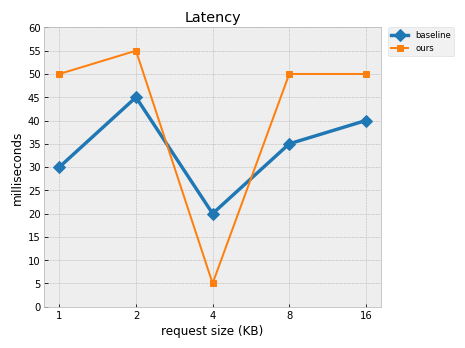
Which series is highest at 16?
ours
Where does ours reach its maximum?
2
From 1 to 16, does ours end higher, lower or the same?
the same
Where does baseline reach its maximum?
2
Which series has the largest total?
ours
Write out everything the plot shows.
Title: Latency
x-axis: request size (KB), ticks 1 2 4 8 16
y-axis: milliseconds, ticks 0 5 10 15 20 25 30 35 40 45 50 55 60
Legend: baseline, ours
Values:
baseline: 30 45 20 35 40
ours: 50 55 5 50 50
